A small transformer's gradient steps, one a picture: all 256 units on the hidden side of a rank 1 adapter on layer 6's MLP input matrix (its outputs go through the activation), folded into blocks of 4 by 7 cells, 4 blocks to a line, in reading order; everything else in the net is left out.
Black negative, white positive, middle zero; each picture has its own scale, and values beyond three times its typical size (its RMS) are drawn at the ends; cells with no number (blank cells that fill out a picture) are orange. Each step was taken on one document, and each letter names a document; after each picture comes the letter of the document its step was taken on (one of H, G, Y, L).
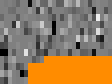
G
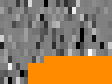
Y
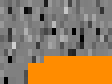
Y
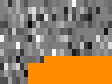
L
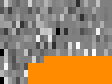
G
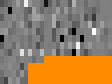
Y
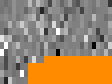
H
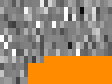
H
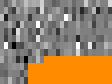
H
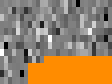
G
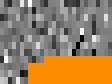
Y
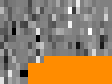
G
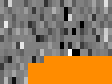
L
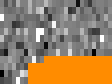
G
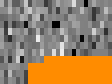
L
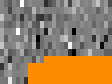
L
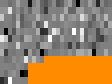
G
